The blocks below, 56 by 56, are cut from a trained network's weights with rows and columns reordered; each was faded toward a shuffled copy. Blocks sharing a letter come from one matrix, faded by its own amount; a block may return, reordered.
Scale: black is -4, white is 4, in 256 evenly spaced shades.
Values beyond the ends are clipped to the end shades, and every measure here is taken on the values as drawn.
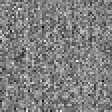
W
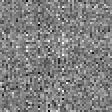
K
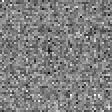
K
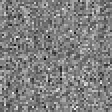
W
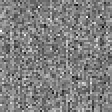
W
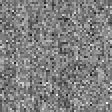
W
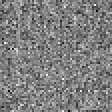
W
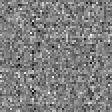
K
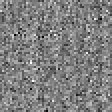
W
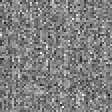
W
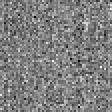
W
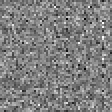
K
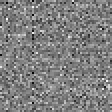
K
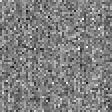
W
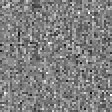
W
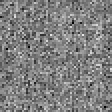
W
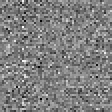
K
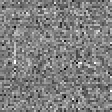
K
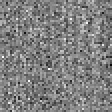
W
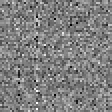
K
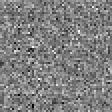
K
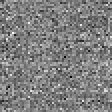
K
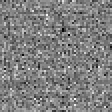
K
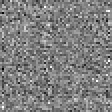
K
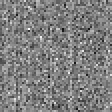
W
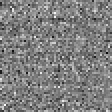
K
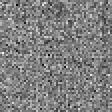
W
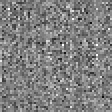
W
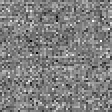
K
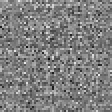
K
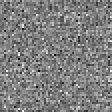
K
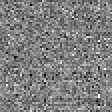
K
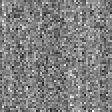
W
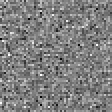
K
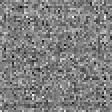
K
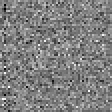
K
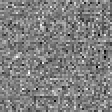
K
